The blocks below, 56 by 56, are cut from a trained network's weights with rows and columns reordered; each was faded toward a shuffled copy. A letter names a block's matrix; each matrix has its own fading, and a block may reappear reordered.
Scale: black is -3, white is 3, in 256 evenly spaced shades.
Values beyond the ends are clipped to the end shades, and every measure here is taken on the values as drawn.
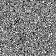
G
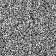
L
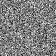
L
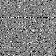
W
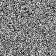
L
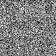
L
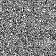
G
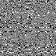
W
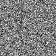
L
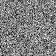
L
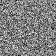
L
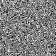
G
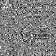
W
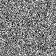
L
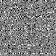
W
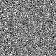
G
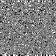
W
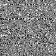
W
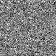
G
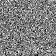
G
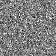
G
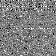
W
